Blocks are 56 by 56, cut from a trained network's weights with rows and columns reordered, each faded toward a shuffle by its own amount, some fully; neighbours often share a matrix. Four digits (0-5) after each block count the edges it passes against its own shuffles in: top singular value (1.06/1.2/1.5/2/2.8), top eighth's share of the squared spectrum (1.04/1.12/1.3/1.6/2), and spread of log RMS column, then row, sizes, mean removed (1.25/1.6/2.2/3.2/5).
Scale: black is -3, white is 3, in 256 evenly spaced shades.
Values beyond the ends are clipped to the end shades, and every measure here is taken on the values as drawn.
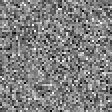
0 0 0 0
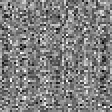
4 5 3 2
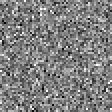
0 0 0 0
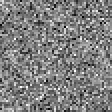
2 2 0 0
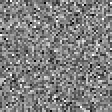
0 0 0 0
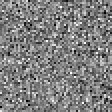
0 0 0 0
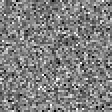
0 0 0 0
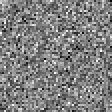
2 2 1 0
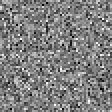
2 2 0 0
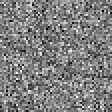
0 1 0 0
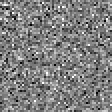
0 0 0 0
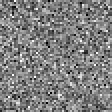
0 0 0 0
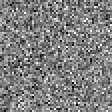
1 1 0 0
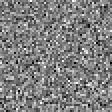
1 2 0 0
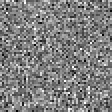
3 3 1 0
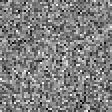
2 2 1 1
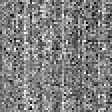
3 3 1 2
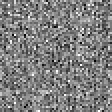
2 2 0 1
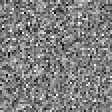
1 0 0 0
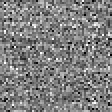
2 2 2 0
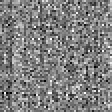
2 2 0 1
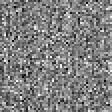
1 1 0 0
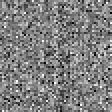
2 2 0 0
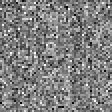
2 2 0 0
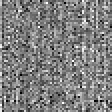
3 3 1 1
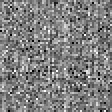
2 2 0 1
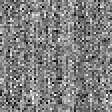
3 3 0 2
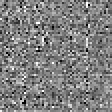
2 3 3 1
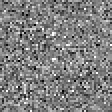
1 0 0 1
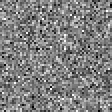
0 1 0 0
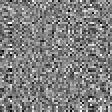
4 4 3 2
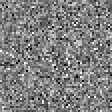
1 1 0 0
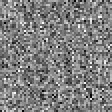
3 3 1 1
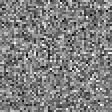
0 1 0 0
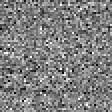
1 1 0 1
